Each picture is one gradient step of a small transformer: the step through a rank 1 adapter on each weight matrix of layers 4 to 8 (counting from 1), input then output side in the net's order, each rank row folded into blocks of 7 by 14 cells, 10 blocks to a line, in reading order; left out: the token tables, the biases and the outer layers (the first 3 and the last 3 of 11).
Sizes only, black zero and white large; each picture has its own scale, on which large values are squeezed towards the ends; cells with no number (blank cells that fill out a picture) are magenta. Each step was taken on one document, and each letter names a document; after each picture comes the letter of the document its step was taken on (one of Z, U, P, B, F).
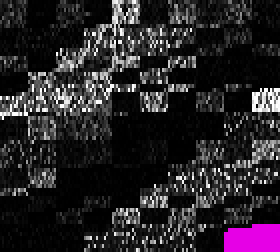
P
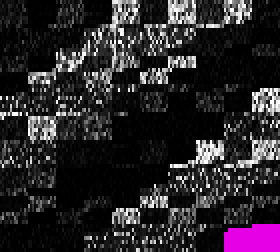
P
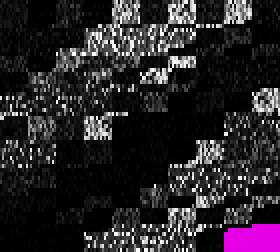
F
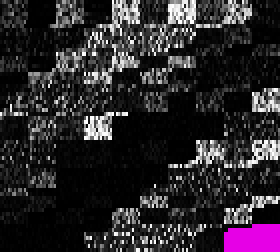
F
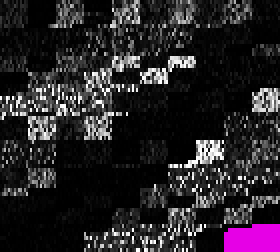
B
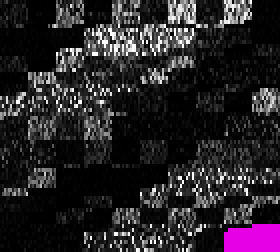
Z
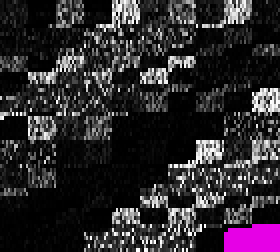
F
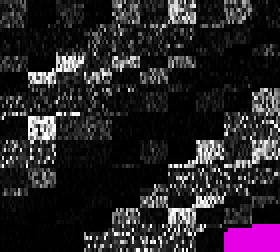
B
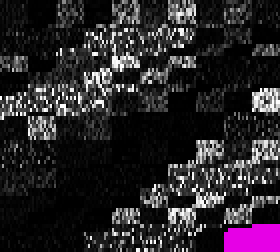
B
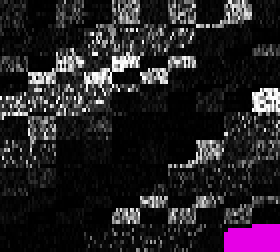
B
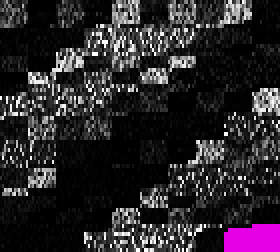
Z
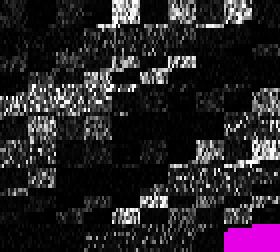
P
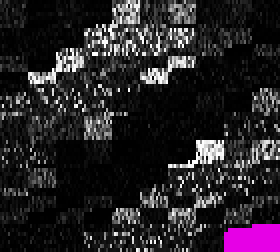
Z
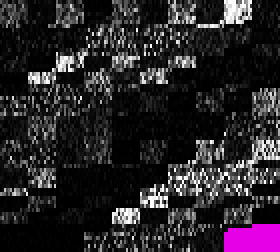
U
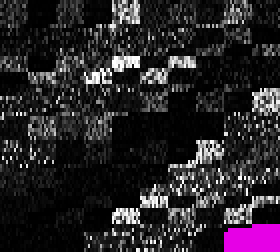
B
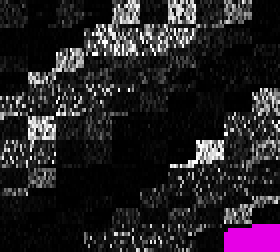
Z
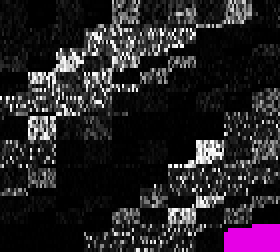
F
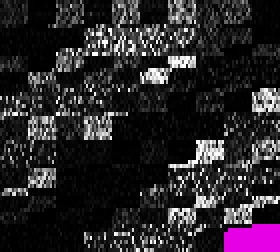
Z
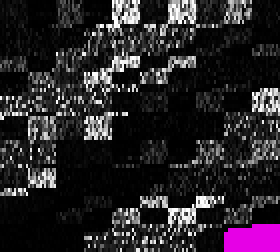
F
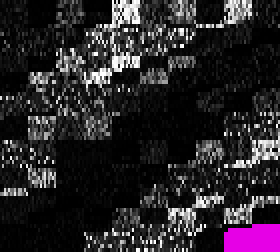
B
